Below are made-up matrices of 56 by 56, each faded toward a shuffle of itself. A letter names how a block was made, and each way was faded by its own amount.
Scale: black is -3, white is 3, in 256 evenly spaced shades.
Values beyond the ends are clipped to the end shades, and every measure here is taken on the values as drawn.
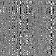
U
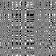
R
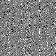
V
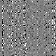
U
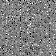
V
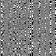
U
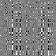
R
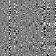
U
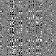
U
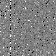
V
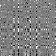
R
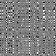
R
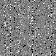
V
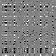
R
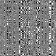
U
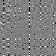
R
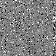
V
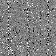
V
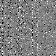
V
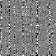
U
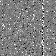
V
